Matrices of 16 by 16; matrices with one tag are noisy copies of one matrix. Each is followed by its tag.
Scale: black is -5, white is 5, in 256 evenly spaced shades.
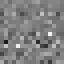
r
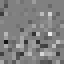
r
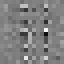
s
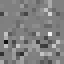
r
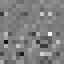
r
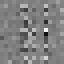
s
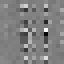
s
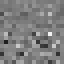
r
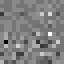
r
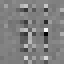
s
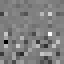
r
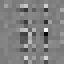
s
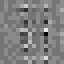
s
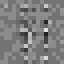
s
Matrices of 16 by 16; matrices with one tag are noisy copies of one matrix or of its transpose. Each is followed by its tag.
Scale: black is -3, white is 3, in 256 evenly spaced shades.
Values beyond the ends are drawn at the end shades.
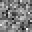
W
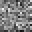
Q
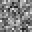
W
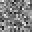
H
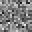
H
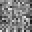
Q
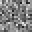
H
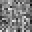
Q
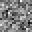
W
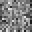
Q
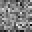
Q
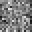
Q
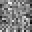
Q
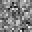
W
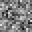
W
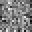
Q
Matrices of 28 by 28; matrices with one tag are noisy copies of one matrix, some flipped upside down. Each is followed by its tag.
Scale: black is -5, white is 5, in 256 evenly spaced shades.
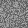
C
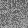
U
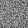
C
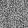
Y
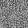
Y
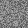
C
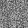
Y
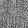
Y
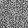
Y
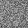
C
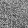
U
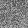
U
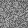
C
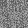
Y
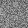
C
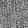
Y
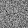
C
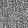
Y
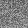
U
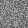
C
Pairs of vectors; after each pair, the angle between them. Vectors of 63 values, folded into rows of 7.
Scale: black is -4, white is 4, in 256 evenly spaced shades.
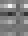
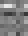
nearly parallel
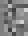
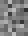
nearly opposite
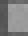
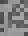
orthogonal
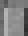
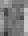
nearly opposite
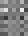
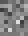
partly opposed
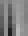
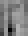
nearly parallel
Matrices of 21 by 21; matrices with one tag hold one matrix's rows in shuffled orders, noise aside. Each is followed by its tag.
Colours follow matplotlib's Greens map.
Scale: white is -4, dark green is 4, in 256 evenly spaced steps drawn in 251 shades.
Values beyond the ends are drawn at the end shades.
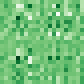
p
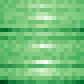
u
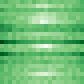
u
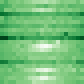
u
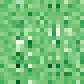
p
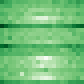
u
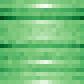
u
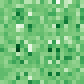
p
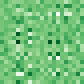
p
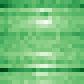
u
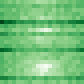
u
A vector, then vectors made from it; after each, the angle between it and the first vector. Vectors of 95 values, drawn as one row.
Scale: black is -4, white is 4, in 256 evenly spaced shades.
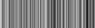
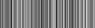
partly opposed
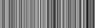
nearly parallel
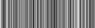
partly aligned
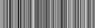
orthogonal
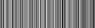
orthogonal
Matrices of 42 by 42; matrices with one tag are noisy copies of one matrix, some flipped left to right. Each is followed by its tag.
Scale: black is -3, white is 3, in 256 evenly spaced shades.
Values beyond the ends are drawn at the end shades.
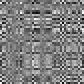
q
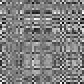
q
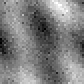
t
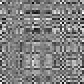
q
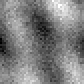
t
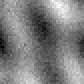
t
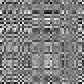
q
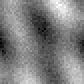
t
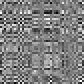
q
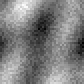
t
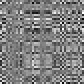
q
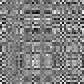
q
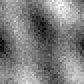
t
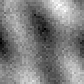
t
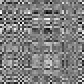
q
